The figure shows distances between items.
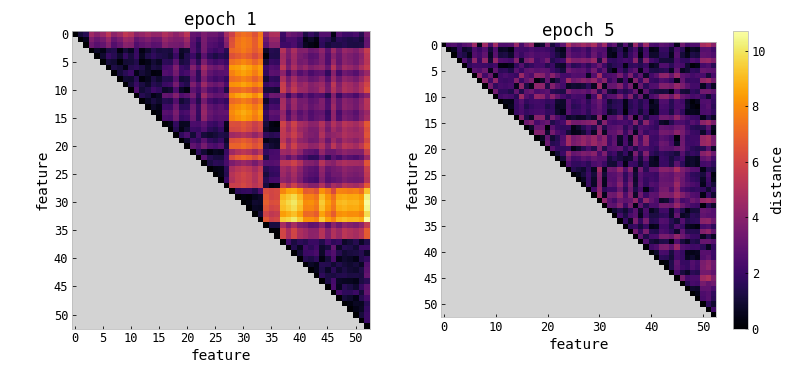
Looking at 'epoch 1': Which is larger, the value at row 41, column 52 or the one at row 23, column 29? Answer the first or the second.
the second
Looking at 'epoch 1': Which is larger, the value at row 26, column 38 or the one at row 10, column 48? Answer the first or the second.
the second
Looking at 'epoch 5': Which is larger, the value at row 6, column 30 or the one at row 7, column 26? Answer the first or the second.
the first
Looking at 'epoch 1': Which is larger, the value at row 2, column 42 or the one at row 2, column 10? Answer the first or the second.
the second
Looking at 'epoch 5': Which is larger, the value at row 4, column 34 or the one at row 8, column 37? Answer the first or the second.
the first
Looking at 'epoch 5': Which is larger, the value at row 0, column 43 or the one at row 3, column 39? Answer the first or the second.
the second
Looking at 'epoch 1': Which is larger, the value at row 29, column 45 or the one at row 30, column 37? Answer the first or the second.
the second
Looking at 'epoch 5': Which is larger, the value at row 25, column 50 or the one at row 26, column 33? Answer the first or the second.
the second
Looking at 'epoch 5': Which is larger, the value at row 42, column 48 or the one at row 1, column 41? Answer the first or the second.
the first
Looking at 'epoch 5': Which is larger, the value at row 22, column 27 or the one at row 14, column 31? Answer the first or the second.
the first
